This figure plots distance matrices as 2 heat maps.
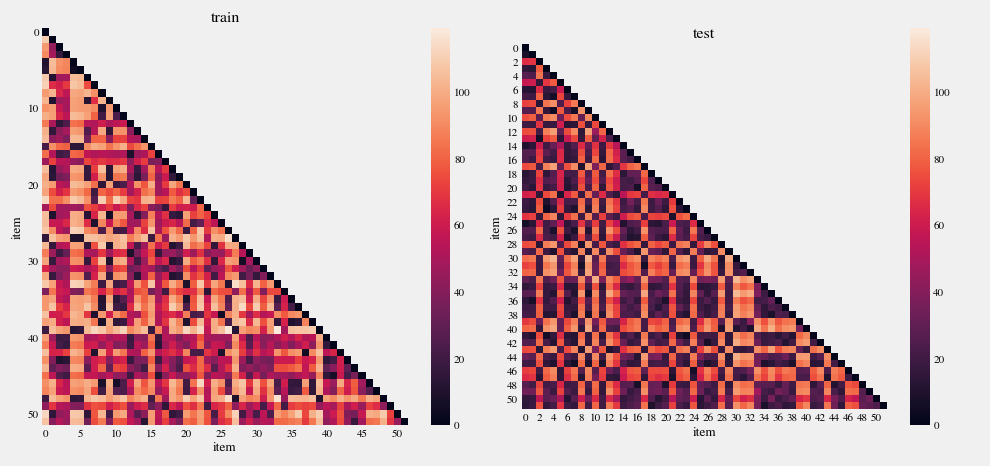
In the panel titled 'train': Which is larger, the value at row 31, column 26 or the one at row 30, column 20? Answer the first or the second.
the second
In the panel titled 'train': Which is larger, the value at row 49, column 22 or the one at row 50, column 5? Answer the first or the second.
the second
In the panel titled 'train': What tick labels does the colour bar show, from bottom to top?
0, 20, 40, 60, 80, 100
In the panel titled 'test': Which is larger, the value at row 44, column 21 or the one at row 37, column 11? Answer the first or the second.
the first
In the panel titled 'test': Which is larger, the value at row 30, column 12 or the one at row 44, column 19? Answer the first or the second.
the second
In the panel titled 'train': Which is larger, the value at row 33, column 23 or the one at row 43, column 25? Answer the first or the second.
the first
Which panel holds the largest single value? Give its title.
train
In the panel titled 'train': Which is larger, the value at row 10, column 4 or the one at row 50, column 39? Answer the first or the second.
the second
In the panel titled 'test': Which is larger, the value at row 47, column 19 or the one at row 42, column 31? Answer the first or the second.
the second
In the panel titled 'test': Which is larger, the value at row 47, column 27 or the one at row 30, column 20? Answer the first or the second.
the second
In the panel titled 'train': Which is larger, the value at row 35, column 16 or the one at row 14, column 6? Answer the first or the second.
the first
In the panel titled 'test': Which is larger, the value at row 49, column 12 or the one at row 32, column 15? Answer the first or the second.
the first
